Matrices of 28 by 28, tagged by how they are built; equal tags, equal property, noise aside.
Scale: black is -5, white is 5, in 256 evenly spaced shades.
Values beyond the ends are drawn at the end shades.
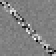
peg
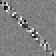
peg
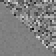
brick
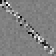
peg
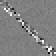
peg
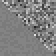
brick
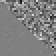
brick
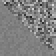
brick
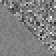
brick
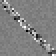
peg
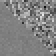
brick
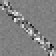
peg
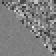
brick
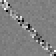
peg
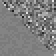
brick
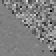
brick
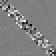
peg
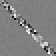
peg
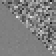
brick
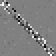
peg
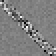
peg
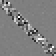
peg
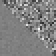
brick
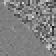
brick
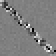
peg
